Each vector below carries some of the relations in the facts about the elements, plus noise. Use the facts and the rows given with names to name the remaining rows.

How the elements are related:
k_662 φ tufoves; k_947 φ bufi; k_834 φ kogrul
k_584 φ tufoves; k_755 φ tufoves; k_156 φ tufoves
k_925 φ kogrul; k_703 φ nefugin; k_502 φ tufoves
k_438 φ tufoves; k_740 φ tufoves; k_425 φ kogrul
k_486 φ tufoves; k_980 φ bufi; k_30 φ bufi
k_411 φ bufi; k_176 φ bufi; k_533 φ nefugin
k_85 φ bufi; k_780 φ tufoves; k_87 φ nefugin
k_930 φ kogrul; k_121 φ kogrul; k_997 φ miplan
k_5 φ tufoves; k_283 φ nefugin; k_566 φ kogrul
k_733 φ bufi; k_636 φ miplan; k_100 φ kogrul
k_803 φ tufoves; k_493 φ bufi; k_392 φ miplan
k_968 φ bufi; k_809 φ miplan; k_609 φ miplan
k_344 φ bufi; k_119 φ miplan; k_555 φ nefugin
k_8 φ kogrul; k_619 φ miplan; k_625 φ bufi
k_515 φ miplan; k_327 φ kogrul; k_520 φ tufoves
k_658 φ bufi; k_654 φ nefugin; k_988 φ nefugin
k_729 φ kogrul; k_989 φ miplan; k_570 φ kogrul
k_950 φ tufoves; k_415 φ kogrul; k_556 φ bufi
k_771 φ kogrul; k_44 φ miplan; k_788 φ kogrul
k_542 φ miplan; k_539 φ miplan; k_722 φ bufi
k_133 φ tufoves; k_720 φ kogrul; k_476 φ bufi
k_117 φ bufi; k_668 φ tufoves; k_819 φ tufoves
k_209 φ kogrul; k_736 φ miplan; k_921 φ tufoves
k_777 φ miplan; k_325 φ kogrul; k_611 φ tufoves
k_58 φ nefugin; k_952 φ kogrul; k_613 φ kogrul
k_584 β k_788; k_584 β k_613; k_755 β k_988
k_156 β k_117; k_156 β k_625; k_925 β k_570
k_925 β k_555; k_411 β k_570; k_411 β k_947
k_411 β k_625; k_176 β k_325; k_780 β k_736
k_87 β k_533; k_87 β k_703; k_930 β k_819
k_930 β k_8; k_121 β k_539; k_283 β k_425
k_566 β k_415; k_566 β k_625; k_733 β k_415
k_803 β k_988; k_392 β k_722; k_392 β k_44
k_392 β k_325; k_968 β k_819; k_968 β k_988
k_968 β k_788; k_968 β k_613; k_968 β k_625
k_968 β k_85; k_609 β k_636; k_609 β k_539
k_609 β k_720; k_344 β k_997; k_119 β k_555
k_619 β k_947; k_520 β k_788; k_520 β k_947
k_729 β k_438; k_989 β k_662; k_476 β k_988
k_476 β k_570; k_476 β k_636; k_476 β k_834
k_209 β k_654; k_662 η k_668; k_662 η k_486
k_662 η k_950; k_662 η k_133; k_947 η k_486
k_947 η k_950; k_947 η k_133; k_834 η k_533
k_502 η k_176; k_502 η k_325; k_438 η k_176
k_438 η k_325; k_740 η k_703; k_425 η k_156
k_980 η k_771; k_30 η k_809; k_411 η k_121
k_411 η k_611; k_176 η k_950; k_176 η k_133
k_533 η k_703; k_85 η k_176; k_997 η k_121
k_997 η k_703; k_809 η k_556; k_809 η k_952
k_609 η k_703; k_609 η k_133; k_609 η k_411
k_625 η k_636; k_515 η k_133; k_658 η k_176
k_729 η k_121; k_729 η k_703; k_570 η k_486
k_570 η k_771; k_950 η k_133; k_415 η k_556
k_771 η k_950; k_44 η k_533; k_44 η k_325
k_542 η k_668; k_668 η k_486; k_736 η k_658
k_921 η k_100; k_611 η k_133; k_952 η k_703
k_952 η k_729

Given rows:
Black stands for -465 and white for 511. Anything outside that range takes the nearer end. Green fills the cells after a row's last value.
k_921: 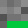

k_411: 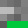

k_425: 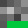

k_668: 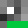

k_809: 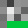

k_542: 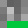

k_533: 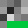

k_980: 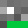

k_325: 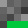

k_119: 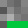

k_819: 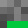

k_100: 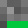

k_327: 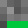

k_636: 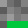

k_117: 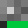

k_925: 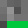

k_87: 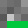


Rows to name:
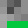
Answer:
k_609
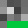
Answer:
k_570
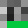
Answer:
k_611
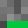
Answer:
k_121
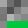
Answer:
k_997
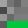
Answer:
k_392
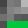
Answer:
k_283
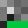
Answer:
k_722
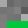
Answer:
k_44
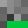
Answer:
k_780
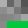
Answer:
k_736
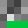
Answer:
k_729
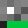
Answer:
k_556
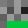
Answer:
k_502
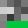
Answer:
k_947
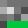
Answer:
k_625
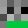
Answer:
k_438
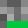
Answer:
k_952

